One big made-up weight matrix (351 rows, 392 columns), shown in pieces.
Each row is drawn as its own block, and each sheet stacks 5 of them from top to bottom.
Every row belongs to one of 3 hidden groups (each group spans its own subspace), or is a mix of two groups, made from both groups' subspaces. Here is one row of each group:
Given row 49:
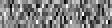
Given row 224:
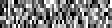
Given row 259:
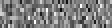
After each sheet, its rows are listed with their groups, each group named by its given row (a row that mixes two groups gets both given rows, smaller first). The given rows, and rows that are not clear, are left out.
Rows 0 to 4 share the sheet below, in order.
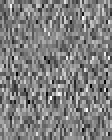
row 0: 49
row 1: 224
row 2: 224
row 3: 259
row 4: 49
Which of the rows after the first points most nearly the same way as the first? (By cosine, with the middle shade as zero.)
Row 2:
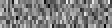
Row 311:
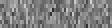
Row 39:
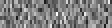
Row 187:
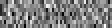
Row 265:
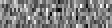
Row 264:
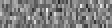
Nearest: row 39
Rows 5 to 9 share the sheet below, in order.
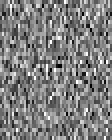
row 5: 49
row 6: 259
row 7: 259
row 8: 259
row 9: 224
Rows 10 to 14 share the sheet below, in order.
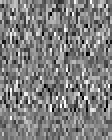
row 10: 259
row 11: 49
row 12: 49
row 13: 49 and 224
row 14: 49 and 259
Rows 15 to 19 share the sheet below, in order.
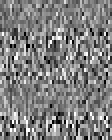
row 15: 49
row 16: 259
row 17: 224
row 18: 49 and 259
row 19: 259
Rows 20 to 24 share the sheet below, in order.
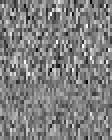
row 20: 259
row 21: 49
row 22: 259
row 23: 224
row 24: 259
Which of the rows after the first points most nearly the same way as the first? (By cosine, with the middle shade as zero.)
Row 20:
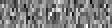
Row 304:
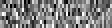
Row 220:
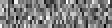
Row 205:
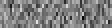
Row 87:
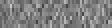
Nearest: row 304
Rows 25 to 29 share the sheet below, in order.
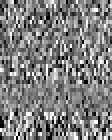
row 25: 224
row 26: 49
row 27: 259
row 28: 49
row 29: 224 and 259
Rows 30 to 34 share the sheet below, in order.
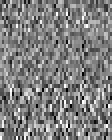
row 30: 49
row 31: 49
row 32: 49
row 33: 49
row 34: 49 and 224
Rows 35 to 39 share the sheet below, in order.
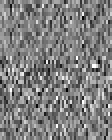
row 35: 49
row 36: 49
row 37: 224
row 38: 49
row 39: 49 and 224
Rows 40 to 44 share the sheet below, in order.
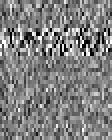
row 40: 49
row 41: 49
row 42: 224 and 259
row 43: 49 and 224
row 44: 49
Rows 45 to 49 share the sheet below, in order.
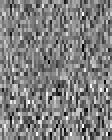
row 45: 49
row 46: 49
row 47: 224
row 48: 259
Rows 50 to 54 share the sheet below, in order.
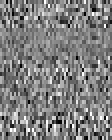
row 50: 224
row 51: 224
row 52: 49 and 224
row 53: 259
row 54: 259
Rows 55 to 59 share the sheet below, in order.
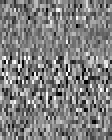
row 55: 259
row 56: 49
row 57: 49
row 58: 259
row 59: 224
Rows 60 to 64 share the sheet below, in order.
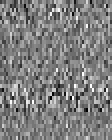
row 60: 259
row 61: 49
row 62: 49
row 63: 259
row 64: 49
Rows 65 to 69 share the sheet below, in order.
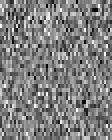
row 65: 224
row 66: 224
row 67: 259
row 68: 49 and 259
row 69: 49 and 259
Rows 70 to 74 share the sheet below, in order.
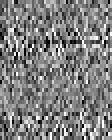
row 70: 224
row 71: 224 and 259
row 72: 224 and 259
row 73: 49
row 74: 49
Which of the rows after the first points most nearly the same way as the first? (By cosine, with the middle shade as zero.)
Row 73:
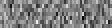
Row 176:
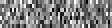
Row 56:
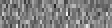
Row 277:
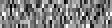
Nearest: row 277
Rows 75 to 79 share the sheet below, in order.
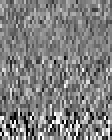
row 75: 224
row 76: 259
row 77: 49
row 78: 49
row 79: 259
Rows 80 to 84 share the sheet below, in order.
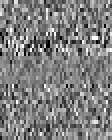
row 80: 224 and 259
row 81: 224
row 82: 49
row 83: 224
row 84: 224
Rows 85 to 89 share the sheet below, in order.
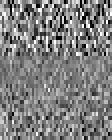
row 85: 49
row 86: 259
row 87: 49
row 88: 224
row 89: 49 and 224
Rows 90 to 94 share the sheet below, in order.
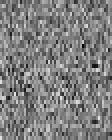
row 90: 49 and 259
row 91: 49
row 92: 224
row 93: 259
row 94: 224
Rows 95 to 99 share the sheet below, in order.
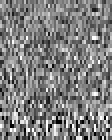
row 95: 224
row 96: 224
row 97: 259
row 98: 224
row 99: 259
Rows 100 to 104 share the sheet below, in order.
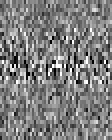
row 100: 224
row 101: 259
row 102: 259
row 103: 259
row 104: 224
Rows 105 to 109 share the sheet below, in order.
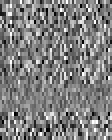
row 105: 259
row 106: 49
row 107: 49
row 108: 49
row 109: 224
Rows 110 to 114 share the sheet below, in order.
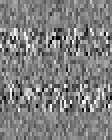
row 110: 259
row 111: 259
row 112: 49
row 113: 49
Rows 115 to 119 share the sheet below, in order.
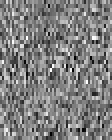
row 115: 224
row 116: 224
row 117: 259
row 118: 224
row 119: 49 and 259
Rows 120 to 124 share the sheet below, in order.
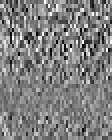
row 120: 224 and 259
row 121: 49
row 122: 49
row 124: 49 and 259
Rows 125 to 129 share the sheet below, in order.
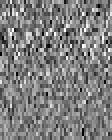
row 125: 49 and 224
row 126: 49 and 224
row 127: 224
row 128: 259
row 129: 49
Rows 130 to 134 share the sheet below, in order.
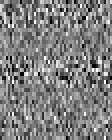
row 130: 259
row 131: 49
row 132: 224
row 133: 224 and 259
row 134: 49 and 224
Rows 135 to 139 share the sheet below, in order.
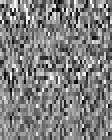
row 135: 259
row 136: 224
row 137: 259
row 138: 49
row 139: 49
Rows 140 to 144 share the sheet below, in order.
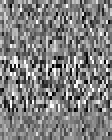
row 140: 49
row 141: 259
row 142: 259
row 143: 259
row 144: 49
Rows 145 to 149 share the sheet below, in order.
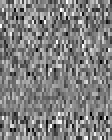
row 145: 224 and 259
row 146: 49
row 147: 259
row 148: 49 and 224
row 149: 259
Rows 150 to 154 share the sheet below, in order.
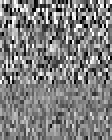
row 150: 259
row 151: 259
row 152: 224 and 259
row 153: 224
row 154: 259
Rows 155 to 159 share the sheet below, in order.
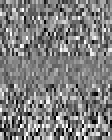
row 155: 224 and 259
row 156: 49 and 224
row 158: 224
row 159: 49 and 224
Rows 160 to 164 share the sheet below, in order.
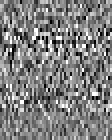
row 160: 259
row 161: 259
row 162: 49
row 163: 224
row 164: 49 and 224
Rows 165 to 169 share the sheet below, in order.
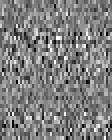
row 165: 49 and 224
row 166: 259
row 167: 49
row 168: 49 and 259
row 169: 49 and 224
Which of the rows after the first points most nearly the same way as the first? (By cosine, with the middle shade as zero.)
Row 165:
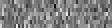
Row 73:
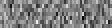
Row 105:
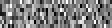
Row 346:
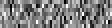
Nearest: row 346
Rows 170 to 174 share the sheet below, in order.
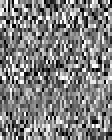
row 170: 224
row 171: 49
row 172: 224
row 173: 49
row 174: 224
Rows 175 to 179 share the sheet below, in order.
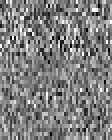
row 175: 224
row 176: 49 and 259
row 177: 224
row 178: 259
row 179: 49 and 259
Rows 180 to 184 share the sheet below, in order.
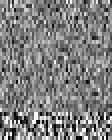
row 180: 224 and 259
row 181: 224
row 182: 49
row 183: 224
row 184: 259
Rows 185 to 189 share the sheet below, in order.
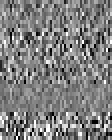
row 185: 49
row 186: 49
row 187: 224 and 259
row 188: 49
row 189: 224
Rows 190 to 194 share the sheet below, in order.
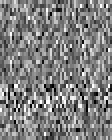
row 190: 259
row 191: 49
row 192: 49
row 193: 224
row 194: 259
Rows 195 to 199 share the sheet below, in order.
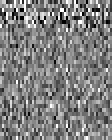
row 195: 224 and 259
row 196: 224 and 259
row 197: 49 and 224
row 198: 259
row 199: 49
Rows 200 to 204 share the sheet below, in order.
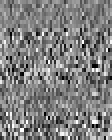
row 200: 49
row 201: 49
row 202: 224
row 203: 224
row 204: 224
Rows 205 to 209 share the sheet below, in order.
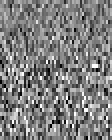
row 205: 49
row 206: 259
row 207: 224
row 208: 49
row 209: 259
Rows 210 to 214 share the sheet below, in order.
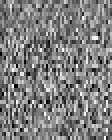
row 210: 49
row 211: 224
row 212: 224 and 259
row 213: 224
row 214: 224
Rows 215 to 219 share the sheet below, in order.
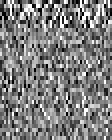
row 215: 49
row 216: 224 and 259
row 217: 259
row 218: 49
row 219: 224
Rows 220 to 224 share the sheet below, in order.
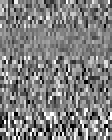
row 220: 224
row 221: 224
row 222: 49
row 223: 259
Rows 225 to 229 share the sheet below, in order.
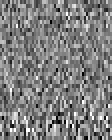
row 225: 49 and 259
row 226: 259
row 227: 49
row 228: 49
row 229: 259
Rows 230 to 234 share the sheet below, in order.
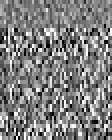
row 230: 224 and 259
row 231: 224
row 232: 49
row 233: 49
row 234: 224
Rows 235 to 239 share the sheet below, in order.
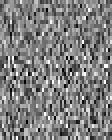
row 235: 259
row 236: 49
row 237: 224 and 259
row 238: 49
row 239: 49 and 224
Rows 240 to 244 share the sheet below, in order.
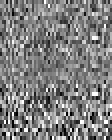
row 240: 224
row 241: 224
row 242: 224
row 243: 224
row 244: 224
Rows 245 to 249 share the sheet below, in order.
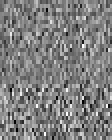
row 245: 259
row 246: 49
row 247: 49
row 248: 49
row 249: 224 and 259
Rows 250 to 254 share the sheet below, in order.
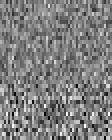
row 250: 224
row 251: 259
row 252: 49 and 224
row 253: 224 and 259
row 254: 224
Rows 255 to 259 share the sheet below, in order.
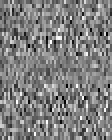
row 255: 49 and 224
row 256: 259
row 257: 224
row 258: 49 and 224
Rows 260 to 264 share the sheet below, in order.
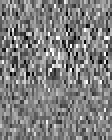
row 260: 49
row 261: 224 and 259
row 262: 259
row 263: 224
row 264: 259
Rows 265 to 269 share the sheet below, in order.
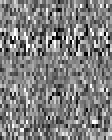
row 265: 259
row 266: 259
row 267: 259
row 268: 259
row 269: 224
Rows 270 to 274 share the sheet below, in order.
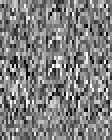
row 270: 259
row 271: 259
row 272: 259
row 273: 259
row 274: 224 and 259
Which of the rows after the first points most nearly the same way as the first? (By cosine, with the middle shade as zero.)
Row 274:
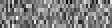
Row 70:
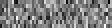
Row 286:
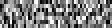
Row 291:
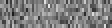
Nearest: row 70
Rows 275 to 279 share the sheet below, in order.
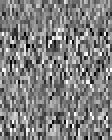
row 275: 49
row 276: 259
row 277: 49
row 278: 259
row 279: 259
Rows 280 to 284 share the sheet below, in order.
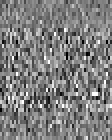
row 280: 49 and 224
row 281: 49
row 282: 224
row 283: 224
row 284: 259
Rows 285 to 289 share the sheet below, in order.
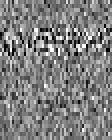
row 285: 224
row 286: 259
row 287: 49
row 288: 224 and 259
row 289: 49
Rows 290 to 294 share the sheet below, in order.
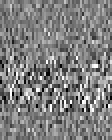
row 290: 49
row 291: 224
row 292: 224
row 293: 49
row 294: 259
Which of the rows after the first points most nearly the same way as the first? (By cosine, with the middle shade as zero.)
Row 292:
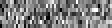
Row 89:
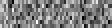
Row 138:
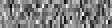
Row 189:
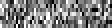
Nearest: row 138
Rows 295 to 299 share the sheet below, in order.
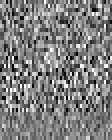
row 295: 224
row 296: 259
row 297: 224
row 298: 49 and 259
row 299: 49
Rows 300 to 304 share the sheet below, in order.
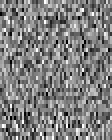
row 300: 224 and 259
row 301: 49
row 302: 49
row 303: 224 and 259
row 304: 49 and 259
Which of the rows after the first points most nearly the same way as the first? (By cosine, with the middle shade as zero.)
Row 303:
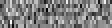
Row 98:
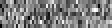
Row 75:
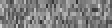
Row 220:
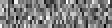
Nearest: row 98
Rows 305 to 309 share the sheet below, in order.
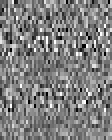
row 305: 224
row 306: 259
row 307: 224
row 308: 259
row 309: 224
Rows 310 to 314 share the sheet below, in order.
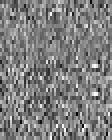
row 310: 259
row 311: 259
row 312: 224
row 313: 224
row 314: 49 and 224
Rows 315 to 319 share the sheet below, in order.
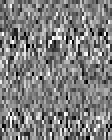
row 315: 49
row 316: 259
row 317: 49 and 224
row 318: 49
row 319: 49
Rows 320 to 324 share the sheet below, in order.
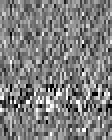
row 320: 49
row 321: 49
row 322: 49
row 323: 224 and 259
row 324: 49 and 259
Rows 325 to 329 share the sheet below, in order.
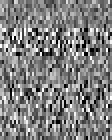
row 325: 224
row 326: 49 and 259
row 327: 259
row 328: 49
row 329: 259
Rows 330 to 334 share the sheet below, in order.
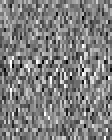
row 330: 49
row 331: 49 and 259
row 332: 49
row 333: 49
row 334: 224
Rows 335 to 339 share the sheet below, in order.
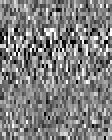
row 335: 259
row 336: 224
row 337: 49 and 259
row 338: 224 and 259
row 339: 224
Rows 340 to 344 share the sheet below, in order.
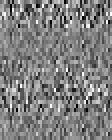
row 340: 49
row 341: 49
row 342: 49 and 224
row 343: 49 and 259
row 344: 49
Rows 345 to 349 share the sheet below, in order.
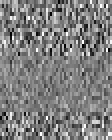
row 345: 259
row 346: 49
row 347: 49
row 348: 49 and 224
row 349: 49 and 224
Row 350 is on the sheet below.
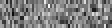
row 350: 224
